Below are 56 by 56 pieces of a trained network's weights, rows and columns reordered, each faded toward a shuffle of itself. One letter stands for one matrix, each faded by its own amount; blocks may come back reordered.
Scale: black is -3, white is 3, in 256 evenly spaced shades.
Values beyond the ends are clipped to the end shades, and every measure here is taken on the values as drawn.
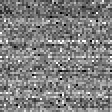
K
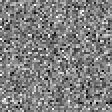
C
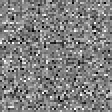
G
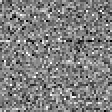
C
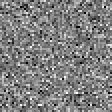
C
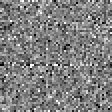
C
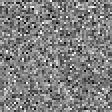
C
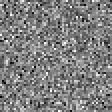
C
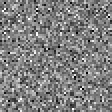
C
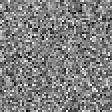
G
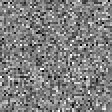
C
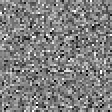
C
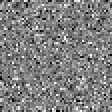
G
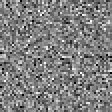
C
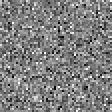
C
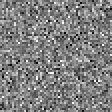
C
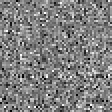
C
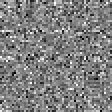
G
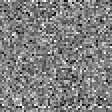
C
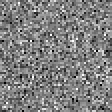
C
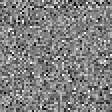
C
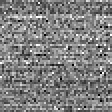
K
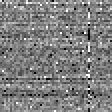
K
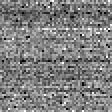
K
